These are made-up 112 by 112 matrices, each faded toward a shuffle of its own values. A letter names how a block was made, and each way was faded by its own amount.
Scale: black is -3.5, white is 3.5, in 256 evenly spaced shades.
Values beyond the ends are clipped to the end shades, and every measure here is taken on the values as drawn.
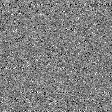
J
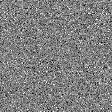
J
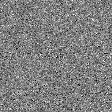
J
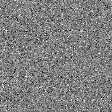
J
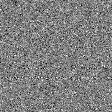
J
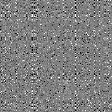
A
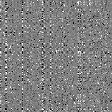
A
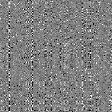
A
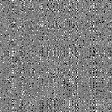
A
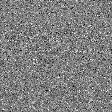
J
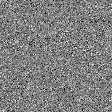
J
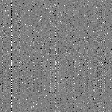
A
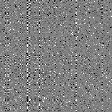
A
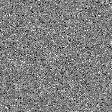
J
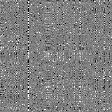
A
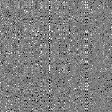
A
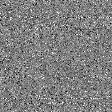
J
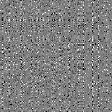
A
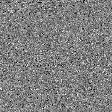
J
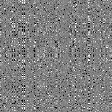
A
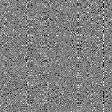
A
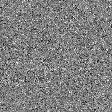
J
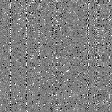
A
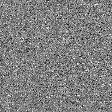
J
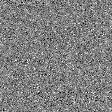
J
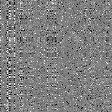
A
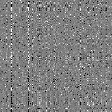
A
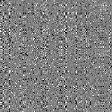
A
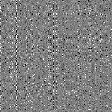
A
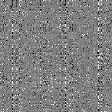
A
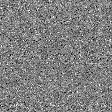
J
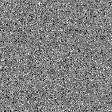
J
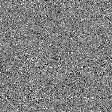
J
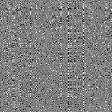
A
